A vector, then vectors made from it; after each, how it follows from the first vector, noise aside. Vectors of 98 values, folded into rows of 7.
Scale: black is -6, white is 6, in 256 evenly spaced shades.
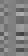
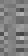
copied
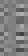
copied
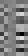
scaled up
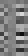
scaled up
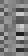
scaled up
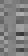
copied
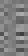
copied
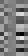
scaled up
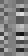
scaled up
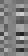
scaled up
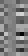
scaled up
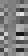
scaled up
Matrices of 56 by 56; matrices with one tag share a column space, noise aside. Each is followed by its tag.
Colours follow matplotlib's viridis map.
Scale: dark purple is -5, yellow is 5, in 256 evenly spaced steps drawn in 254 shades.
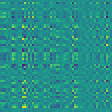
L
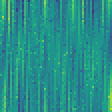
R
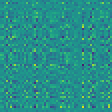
L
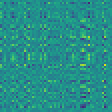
L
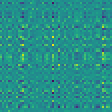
L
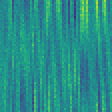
R
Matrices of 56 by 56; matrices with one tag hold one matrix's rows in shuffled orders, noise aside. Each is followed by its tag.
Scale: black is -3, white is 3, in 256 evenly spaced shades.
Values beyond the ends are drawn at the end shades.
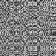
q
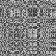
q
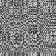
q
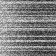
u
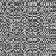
q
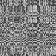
q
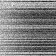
u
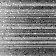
u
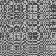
q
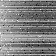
u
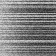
u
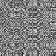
q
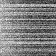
u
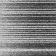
u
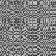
q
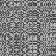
q
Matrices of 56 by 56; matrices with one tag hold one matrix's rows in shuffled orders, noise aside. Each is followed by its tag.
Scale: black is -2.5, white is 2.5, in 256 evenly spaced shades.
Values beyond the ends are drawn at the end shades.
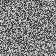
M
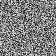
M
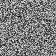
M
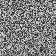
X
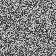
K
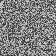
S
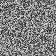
M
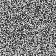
X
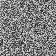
X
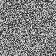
S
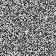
M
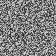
M
